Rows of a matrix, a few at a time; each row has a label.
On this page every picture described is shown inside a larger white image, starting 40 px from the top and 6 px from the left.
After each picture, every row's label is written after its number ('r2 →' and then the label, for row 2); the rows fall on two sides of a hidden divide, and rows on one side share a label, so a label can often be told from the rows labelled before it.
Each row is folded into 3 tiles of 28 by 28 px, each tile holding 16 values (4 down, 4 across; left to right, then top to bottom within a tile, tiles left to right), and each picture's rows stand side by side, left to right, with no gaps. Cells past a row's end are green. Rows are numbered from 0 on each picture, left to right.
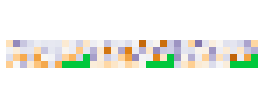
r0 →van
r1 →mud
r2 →van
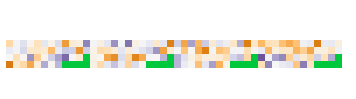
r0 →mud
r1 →van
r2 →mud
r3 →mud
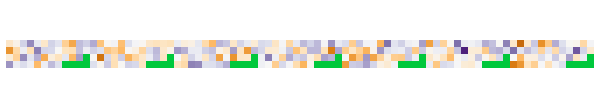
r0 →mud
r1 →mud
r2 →van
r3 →van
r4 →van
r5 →van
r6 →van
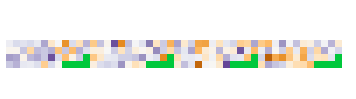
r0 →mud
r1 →van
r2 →mud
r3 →van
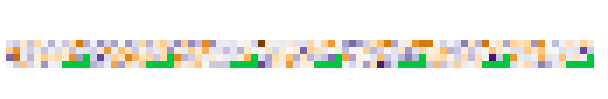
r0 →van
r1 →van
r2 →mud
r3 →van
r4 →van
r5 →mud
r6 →van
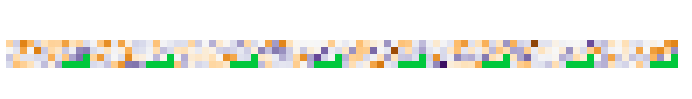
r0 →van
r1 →mud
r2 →van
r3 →mud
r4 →mud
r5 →mud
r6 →mud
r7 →van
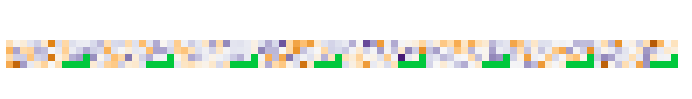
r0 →van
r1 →van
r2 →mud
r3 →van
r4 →van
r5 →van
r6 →mud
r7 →mud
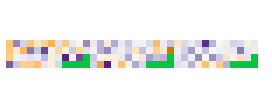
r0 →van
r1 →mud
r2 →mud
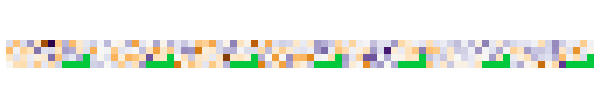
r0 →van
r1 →mud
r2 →van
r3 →van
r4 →mud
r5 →van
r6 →mud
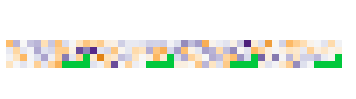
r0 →van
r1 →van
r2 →van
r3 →mud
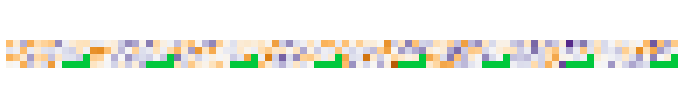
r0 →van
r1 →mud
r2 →mud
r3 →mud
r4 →van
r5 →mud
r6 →van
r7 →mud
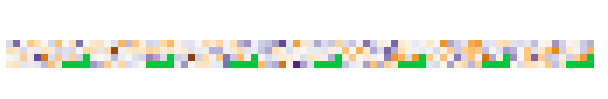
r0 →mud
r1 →mud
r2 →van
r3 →van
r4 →van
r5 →van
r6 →mud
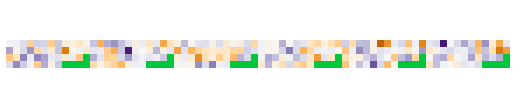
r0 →mud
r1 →van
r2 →van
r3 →van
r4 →van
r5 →mud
